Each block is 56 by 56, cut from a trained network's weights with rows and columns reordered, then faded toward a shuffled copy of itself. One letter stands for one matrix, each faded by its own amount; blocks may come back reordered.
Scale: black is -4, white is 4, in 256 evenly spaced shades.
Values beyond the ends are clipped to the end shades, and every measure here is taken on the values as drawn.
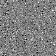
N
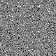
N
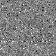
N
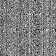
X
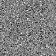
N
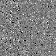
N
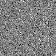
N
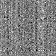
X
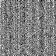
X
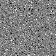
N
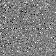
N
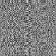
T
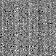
X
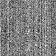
X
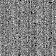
X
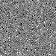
N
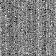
X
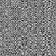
T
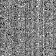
X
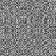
T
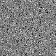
N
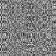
T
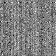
X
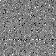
N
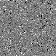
N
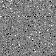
N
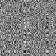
T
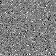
N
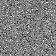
N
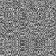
T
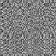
T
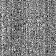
X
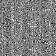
X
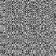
T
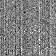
X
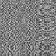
T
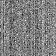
X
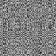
T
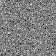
N
